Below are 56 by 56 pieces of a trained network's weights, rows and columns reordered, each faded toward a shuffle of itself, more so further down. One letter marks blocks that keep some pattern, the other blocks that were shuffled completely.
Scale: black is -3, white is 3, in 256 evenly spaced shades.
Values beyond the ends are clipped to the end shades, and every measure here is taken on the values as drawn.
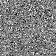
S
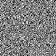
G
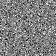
S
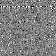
G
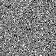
S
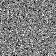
S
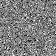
S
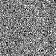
G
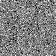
S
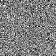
G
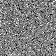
S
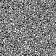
S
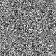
G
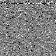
G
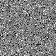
S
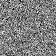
S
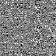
G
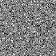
G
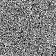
S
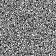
S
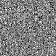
G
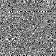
G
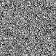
G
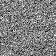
S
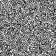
S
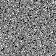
S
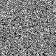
G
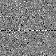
G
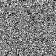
G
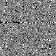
G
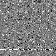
G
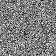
S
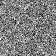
S
